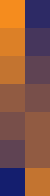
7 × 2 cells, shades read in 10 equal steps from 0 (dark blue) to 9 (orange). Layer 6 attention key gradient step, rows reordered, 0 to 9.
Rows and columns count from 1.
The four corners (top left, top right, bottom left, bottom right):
9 1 0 7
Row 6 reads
3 5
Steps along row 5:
up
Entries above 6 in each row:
1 1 1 0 0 0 1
